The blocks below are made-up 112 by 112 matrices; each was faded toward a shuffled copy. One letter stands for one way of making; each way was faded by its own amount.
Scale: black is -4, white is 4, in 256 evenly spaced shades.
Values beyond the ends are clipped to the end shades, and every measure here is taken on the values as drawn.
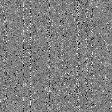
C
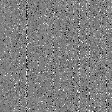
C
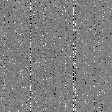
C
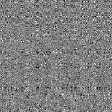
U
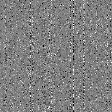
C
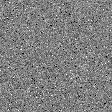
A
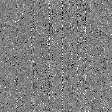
C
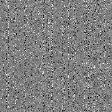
C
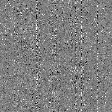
C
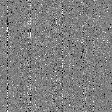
C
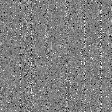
C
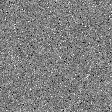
A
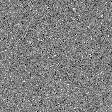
A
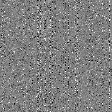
C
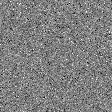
A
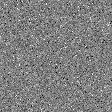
A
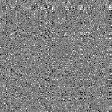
U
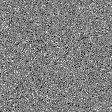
A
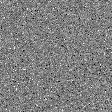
A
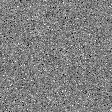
A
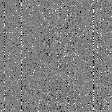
C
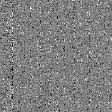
C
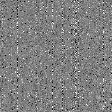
C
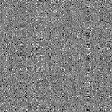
U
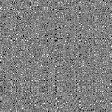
U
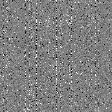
C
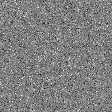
A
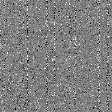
C
